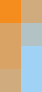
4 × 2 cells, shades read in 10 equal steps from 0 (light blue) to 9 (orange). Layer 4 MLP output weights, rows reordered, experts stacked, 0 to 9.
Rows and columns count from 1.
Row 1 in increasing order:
5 9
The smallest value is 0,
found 2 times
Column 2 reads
5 2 0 0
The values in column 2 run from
0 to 5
